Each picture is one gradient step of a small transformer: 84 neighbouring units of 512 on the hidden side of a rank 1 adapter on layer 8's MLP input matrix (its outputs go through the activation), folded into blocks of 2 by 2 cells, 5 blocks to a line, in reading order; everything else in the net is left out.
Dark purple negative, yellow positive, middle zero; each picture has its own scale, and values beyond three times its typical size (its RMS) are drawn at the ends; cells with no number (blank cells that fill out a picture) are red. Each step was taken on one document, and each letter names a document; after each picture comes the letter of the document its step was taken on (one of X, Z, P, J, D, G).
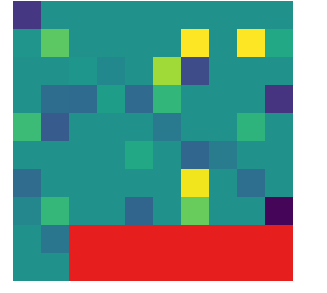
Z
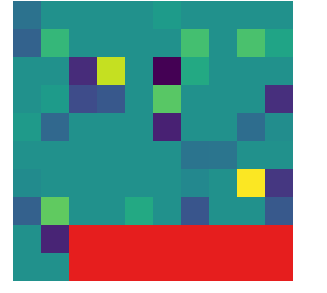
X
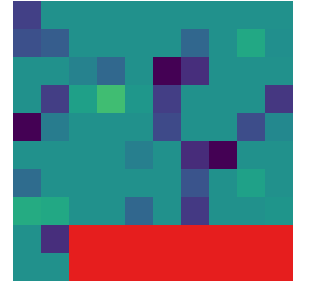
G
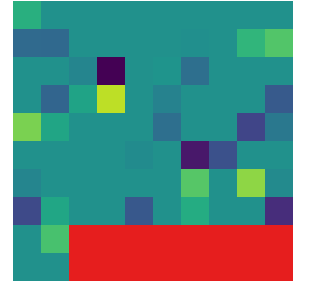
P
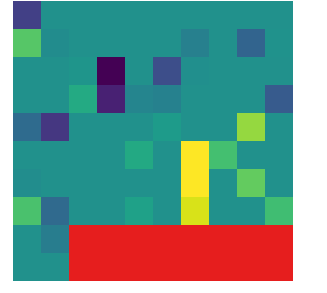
Z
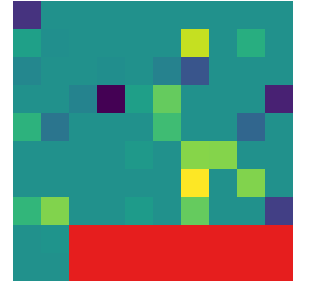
Z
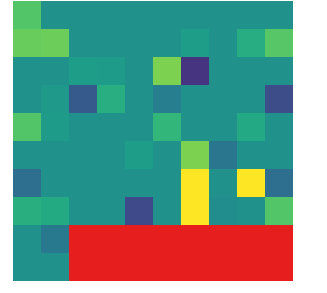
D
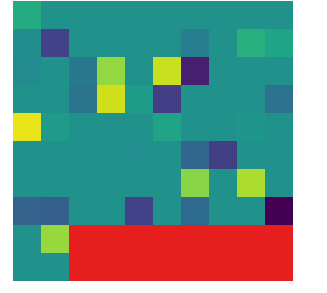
P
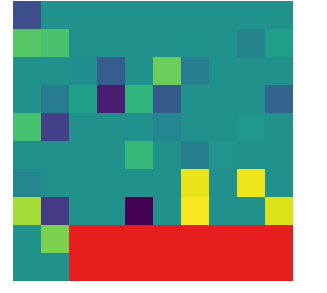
Z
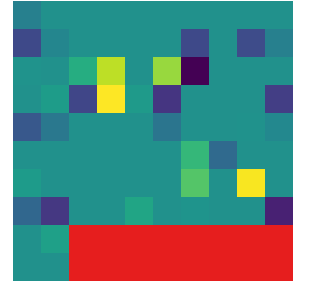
P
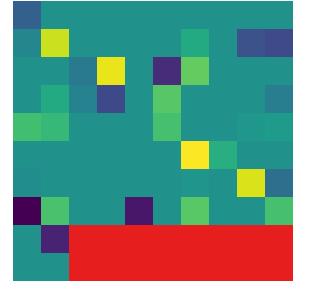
X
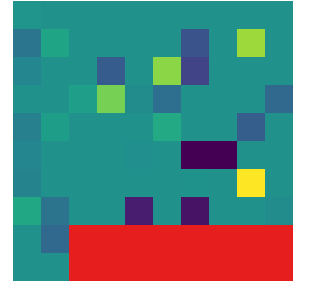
G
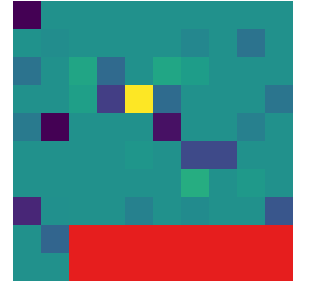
Z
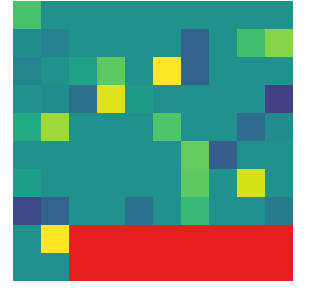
P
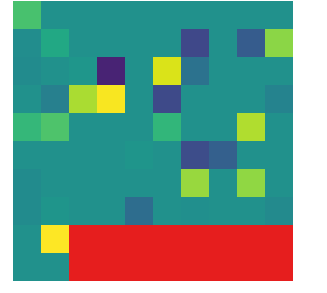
P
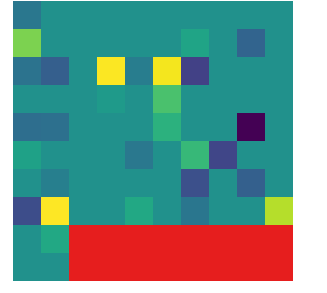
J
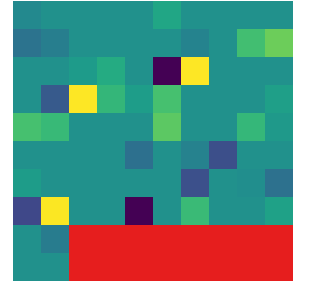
X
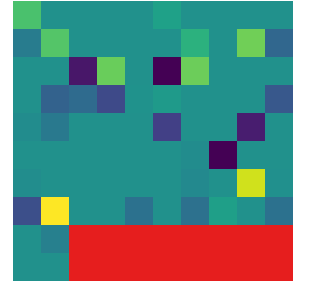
X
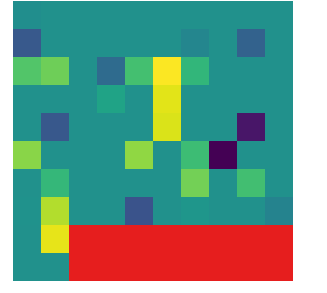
J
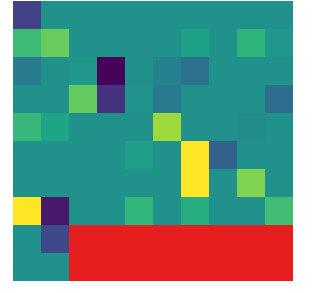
Z
